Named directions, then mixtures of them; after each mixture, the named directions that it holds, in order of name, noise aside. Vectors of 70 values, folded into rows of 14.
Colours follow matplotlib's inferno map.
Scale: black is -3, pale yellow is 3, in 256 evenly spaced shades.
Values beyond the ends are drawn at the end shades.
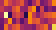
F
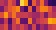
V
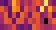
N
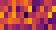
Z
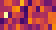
F, V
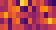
V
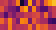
V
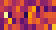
F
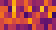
N, Z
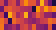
F, V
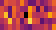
F, Z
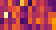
F, V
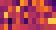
V, Z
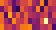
F, N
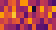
V, Z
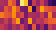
V, Z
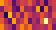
F, N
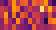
N, V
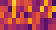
N, Z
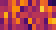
N, V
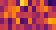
V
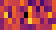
F, Z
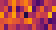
Z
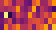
F, Z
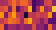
Z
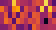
N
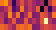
N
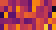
F, Z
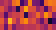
V, Z
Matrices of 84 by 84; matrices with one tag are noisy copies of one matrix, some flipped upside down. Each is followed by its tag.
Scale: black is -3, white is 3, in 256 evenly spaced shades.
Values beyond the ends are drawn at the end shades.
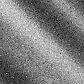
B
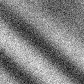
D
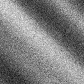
B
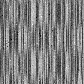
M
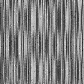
M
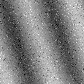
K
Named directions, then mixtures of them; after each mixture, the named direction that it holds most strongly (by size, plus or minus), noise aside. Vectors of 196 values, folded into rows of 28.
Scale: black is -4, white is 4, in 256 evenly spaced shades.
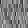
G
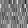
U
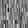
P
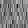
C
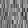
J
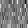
U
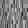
J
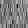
C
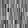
P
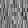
J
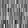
P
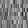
J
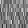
G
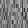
J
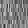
C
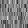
P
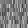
U
